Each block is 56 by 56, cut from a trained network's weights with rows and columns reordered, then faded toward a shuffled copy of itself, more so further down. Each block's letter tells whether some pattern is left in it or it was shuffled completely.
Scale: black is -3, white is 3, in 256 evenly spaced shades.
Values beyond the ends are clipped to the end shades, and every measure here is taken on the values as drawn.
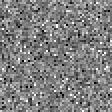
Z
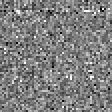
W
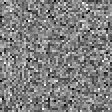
W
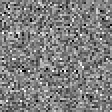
W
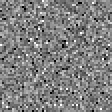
Z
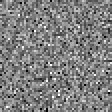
Z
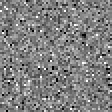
Z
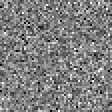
Z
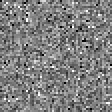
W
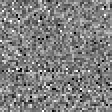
W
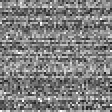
W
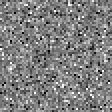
Z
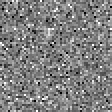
Z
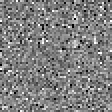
W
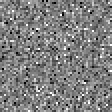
Z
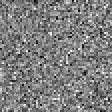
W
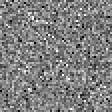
Z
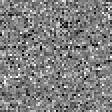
W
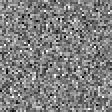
Z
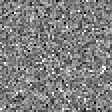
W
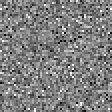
Z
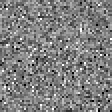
Z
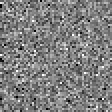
W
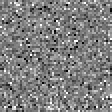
W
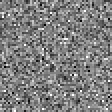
Z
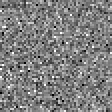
Z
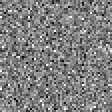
W
